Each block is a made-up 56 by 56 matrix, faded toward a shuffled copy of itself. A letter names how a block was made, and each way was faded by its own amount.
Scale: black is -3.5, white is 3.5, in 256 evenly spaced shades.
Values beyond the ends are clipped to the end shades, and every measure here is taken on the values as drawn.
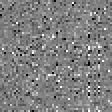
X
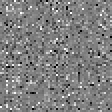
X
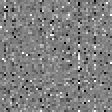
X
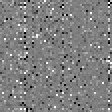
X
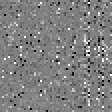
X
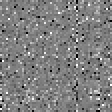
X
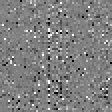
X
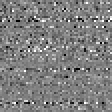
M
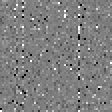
X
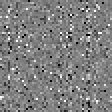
X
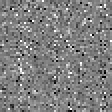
X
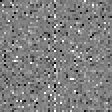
X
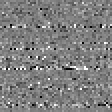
M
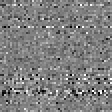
M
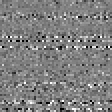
M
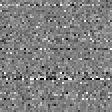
M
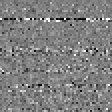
M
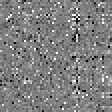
X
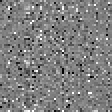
X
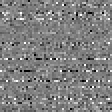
M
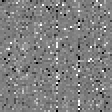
X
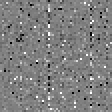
X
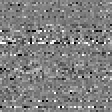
M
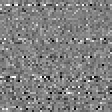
M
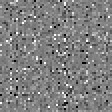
X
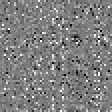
X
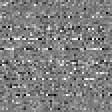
M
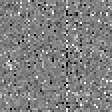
X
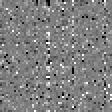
X
